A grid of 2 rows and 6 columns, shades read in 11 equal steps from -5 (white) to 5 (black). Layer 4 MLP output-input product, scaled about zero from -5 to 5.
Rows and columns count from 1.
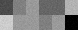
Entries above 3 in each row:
0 1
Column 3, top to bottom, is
-1 -1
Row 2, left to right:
-3 -1 -1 0 -1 5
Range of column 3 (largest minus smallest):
0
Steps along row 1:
down down up same down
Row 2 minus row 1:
-5 -1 0 -1 -2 7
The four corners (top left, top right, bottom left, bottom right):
2 -2 -3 5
